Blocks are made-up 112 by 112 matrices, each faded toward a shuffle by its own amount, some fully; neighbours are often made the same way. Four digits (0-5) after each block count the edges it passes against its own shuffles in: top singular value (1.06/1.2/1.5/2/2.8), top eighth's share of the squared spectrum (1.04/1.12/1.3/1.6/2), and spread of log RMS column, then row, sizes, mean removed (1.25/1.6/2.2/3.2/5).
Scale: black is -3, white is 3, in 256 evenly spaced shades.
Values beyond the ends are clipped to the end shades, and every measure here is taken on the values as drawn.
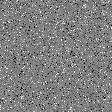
0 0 0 0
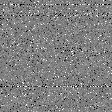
2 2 0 2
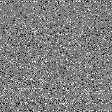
2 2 1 3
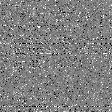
2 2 1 3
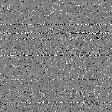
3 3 1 3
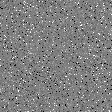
0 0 0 0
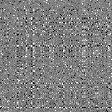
5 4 3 3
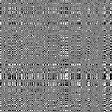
5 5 4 4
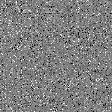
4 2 1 1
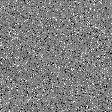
2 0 0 0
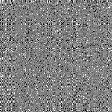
5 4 3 3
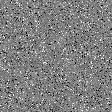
2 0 0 0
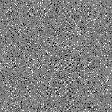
4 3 2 2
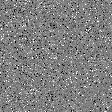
3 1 0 0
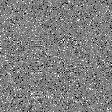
4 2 0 1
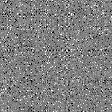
4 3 1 2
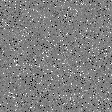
0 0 0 0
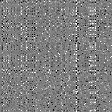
5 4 3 3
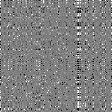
5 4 3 3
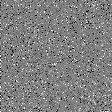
3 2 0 0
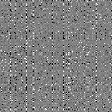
5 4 3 3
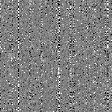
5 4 3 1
